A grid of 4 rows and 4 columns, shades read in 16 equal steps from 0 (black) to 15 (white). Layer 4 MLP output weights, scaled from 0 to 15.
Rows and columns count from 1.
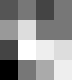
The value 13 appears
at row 2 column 2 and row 3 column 4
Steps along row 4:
up up up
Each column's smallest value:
0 7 4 7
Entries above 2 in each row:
4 4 4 3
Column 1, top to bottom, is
5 9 4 0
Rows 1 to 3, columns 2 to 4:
7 4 7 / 13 7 7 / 15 14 13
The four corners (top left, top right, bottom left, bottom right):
5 7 0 14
